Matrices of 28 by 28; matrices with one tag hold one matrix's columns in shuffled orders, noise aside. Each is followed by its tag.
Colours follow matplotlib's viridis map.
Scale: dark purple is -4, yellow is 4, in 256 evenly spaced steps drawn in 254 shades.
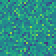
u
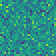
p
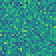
u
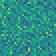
u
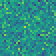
u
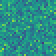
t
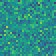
u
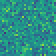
t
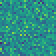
u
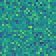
u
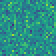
p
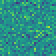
u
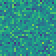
u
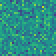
p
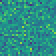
u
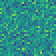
u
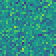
u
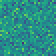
u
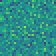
u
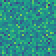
u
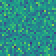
t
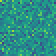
u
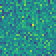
p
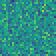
p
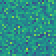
u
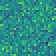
t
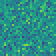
t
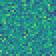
p
